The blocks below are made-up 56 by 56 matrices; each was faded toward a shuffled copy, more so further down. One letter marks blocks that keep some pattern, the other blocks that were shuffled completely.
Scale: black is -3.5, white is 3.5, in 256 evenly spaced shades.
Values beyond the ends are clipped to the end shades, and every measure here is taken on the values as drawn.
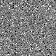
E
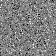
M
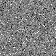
M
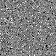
E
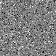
M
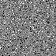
E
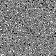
M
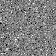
E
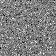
M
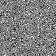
E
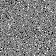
M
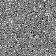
E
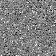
E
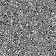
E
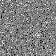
E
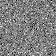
M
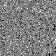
E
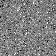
M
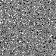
E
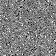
M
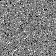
M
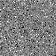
E
